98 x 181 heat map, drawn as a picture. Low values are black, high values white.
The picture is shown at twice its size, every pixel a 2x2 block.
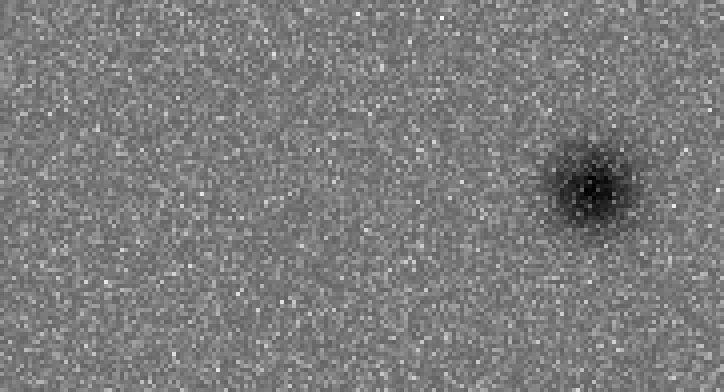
No regular stripes run through it. No overall slope runs across the table. The ninth with the lowest average is the middle right. A few values lie far out on both sides of the bulk. A single dip lies in the middle right. Neither half mirrors the other.
